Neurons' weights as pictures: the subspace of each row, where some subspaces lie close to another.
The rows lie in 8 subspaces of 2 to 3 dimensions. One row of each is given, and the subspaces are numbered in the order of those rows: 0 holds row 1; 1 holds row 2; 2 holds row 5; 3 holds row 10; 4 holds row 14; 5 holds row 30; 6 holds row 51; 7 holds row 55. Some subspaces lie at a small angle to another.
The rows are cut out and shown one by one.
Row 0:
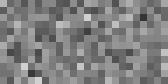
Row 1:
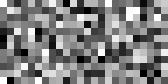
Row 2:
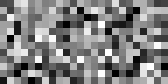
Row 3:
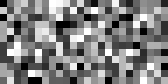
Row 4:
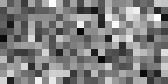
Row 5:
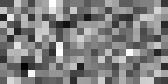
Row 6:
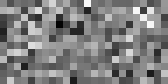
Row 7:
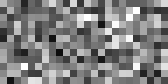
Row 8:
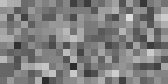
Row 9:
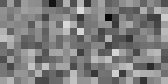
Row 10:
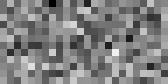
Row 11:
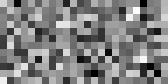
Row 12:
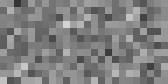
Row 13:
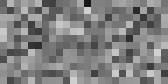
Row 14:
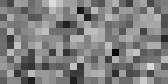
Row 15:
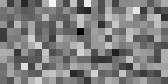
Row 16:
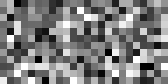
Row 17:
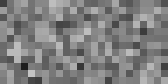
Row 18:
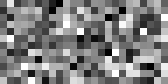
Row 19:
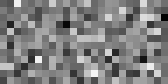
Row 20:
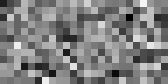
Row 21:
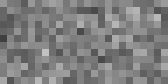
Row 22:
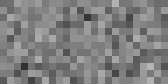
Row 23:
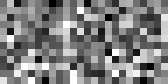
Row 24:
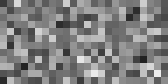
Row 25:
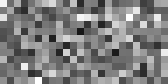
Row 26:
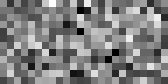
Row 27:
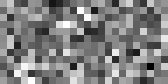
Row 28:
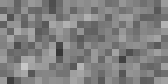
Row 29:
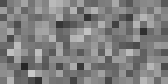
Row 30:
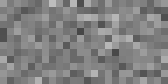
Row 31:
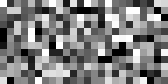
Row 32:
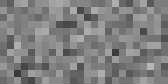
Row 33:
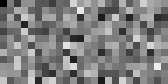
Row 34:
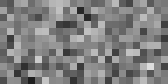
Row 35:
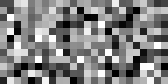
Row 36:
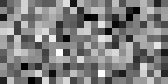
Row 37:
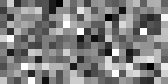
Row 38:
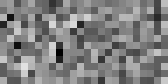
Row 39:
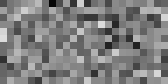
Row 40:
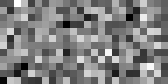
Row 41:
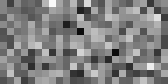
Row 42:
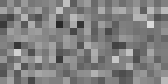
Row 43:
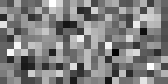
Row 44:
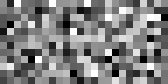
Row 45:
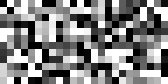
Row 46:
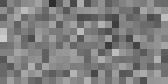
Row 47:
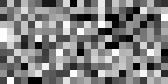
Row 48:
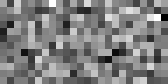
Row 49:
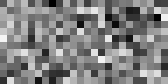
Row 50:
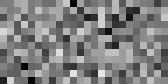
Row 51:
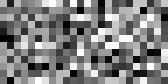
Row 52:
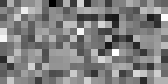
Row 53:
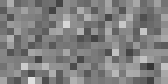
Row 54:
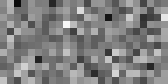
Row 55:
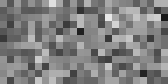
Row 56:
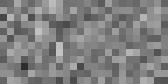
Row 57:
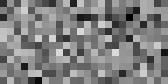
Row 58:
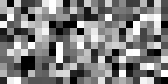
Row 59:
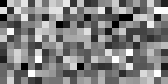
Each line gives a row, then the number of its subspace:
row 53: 5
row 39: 5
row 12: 7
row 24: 0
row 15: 4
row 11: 0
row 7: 1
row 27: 4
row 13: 2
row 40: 7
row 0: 3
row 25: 6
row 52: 5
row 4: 7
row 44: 0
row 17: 3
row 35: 1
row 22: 1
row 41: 4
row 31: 0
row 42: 2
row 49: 7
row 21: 7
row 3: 3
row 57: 6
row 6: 2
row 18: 5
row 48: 0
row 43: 3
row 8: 6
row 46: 5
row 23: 1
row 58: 2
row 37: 5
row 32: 4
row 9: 1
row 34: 4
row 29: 3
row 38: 2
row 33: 6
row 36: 6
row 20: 6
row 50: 6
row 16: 1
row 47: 6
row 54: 7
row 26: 4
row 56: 2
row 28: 2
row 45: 3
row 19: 0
